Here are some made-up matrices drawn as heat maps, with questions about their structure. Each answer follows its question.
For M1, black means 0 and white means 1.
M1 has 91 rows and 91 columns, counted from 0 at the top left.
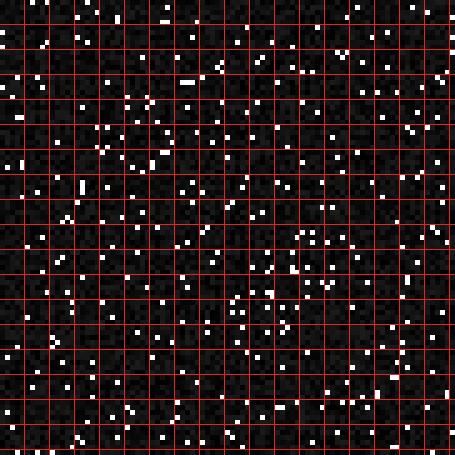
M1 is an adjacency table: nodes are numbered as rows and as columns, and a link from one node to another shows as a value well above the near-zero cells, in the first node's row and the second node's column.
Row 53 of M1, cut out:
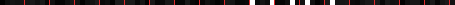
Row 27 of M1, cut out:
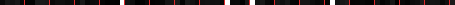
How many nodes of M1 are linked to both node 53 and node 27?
2
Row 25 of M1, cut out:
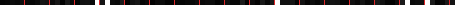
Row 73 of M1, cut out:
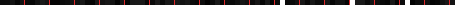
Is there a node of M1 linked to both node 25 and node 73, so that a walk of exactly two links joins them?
yes
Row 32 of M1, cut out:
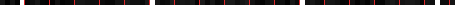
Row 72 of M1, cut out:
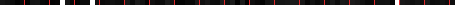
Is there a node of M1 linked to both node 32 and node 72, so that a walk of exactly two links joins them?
no
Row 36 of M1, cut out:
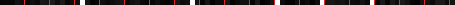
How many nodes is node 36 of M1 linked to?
5
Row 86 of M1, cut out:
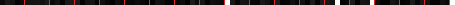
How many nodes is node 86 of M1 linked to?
4
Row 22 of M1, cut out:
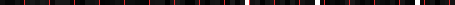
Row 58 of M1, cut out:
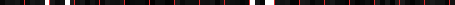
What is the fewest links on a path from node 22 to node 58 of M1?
5
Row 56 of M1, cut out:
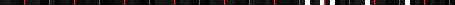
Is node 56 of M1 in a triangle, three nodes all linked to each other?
yes
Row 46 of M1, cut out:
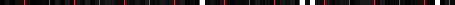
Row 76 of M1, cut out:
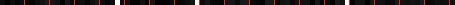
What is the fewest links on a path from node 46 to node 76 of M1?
3
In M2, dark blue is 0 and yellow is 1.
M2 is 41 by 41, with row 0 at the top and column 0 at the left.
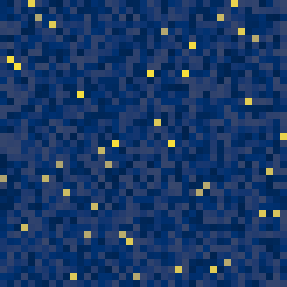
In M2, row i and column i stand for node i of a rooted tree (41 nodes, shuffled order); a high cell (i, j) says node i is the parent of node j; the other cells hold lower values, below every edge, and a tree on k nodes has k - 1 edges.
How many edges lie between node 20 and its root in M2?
0
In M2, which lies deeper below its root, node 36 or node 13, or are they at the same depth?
node 36
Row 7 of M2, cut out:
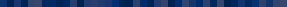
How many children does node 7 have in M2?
0
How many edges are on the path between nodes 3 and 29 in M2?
7
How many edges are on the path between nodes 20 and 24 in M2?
1
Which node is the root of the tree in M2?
20
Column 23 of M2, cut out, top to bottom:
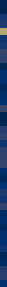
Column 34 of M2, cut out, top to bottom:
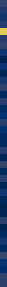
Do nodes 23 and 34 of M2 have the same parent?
yes
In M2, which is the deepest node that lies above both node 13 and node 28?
38
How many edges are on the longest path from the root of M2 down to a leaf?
9
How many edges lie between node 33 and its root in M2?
5
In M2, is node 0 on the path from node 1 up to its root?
yes
